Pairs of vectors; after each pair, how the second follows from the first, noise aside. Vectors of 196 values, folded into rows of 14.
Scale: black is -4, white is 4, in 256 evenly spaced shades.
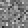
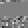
partly zeroed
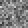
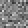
shuffled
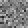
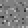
partly zeroed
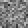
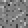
partly zeroed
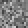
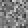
reversed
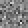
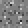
partly zeroed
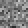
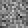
shuffled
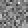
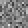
reversed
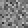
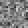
shuffled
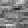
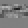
partly zeroed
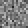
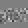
partly zeroed
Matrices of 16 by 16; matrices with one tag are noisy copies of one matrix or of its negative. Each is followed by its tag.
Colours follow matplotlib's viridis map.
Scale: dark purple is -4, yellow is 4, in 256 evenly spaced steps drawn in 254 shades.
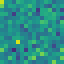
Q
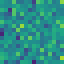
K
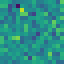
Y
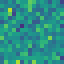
K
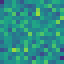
Q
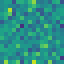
K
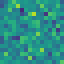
Y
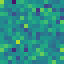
Q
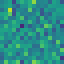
K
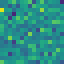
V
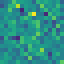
Y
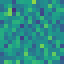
K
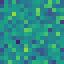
Q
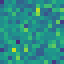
Q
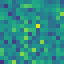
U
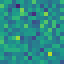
Y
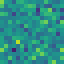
Q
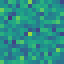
V
